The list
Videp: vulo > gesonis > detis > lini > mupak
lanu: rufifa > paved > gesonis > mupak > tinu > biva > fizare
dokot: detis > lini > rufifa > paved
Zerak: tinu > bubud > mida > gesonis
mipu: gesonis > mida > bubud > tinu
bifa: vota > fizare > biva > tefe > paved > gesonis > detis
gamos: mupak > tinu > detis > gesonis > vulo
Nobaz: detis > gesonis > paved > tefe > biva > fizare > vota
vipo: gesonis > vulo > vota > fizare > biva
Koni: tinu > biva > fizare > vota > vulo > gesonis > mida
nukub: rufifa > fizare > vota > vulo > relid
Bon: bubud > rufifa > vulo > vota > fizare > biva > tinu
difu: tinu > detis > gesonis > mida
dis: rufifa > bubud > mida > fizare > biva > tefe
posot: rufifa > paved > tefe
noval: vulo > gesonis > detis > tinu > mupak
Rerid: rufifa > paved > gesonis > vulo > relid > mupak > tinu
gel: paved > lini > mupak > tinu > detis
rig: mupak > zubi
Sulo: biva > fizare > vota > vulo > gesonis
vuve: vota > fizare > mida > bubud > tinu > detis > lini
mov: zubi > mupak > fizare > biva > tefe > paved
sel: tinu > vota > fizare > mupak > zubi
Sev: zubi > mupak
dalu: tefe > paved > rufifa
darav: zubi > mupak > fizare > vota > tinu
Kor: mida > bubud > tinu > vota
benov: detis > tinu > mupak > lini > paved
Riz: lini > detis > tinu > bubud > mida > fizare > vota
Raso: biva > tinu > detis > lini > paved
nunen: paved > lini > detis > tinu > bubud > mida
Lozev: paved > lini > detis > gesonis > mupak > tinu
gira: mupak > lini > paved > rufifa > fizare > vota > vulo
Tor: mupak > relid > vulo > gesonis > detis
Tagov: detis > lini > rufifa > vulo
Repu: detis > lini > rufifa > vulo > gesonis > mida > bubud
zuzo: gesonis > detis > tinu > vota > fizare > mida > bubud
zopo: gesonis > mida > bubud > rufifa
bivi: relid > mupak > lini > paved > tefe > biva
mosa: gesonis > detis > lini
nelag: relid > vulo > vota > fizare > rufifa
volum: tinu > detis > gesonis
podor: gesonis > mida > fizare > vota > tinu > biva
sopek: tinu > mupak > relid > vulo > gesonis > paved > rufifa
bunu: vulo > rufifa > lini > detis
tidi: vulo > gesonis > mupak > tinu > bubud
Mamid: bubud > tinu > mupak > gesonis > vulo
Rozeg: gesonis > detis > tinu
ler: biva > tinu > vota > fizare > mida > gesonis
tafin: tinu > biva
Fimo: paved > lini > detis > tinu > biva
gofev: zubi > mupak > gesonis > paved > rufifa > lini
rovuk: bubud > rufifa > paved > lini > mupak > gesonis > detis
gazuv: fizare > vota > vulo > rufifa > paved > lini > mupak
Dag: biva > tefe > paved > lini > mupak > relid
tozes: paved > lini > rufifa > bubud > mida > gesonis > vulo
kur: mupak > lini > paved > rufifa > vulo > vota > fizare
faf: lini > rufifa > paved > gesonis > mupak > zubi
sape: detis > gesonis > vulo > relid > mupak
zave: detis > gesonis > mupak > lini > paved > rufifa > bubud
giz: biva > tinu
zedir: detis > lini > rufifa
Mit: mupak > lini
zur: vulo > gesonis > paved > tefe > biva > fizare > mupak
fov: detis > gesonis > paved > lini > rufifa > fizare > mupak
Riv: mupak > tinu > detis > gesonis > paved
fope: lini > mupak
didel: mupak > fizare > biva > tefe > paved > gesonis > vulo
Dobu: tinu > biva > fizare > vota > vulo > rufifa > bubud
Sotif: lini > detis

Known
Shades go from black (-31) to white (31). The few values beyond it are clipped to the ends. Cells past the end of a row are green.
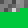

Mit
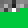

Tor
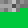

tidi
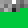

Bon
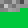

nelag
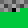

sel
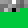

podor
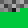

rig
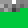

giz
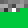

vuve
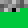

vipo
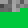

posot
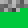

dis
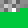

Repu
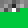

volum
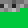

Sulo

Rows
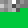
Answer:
mipu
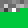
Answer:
zedir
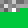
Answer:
zopo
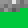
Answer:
Fimo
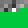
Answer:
bifa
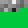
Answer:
tafin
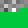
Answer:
zave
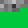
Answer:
Lozev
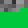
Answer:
Videp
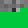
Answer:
fov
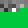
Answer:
Riv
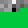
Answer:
darav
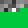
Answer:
mosa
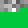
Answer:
zuzo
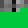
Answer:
sape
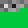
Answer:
Tagov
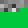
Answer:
gel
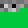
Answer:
tozes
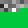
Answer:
sopek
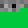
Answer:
Mamid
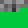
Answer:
noval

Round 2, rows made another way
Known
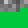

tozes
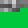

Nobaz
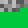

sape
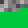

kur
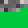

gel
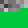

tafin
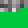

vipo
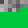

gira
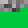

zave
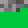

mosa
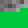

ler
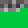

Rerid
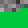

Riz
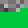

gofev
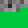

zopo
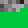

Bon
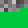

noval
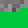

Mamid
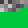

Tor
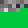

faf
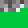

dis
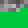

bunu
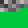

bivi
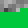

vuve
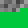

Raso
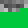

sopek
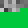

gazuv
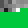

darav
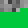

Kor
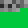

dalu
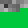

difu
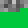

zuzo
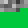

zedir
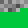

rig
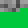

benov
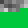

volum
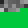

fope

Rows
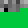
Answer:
nunen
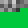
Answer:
fov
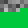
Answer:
lanu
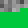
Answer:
Sulo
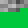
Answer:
Tagov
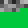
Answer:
Sotif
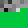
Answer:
Sev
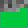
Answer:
mipu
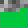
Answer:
Mit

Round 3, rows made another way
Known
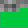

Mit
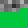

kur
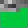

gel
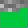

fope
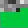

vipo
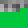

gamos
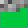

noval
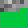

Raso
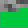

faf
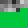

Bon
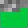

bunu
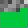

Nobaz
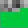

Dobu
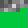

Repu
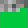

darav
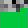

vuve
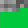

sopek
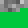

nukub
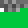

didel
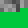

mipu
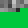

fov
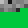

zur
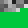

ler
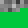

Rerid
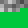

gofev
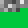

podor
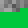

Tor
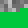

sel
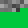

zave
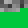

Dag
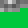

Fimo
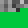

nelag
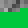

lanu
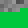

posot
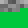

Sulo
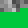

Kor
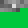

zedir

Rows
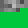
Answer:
dokot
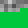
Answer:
rig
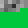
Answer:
gira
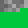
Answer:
giz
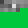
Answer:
Tagov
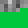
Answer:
tafin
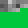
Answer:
benov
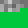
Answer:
Sev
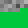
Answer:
Rozeg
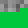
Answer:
volum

